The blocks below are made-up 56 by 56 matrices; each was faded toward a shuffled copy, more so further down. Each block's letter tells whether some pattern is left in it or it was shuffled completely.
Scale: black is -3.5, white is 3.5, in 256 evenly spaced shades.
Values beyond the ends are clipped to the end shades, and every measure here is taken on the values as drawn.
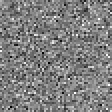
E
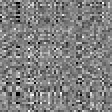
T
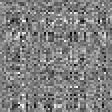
T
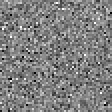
E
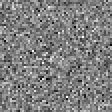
E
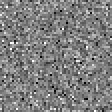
E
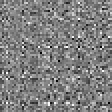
T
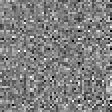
T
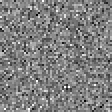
E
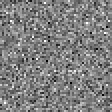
E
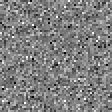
E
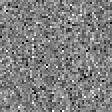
E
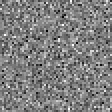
E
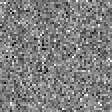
E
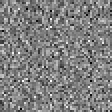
T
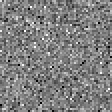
E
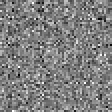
T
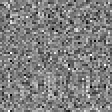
T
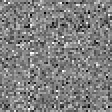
T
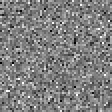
E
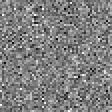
T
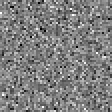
E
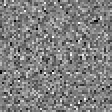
T
